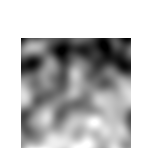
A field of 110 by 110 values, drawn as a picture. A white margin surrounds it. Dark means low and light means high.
Grain: smooth. Odd rows or columns: none. Ninth with the lowest average: top right. Slope: up to the bottom. Lone odd cells: none.
